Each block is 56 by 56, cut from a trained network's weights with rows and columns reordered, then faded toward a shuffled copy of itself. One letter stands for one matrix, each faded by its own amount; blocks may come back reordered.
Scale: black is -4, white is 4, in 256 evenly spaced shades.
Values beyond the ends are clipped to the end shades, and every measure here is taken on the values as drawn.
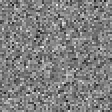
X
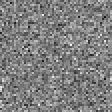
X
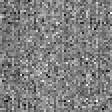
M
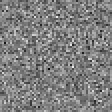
X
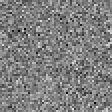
X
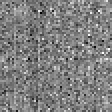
M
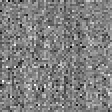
M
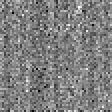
M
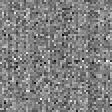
M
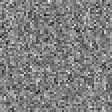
X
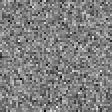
X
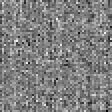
M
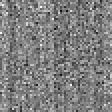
M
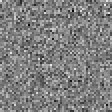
X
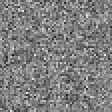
X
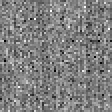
M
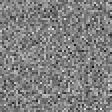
X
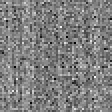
M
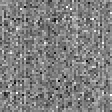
M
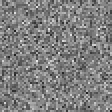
X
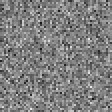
X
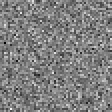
X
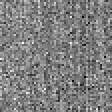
M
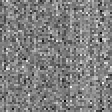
M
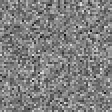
X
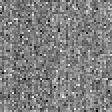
M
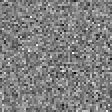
X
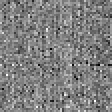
M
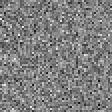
X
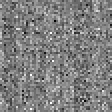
M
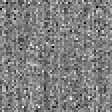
M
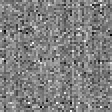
M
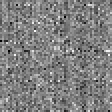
M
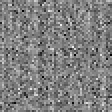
M
